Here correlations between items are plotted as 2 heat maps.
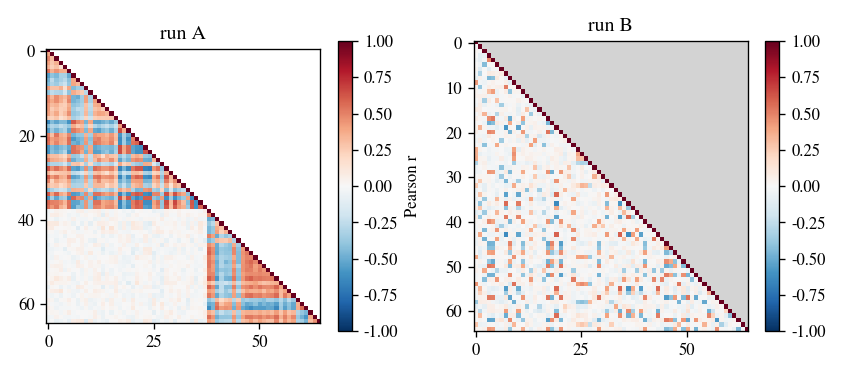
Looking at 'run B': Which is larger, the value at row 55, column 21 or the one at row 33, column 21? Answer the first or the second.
the second
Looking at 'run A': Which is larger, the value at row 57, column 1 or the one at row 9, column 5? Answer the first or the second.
the second
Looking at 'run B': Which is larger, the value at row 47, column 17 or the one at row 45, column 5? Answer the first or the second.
the first
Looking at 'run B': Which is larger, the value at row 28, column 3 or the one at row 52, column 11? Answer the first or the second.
the first
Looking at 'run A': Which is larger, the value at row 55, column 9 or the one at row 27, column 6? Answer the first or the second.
the second
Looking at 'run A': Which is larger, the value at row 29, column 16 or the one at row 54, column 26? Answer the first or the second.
the first
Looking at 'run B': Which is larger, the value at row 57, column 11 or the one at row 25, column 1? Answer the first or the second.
the first
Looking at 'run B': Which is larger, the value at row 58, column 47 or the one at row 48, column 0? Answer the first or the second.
the second
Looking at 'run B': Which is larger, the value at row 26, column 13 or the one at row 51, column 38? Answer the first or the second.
the first
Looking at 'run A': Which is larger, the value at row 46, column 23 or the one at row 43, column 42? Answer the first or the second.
the second
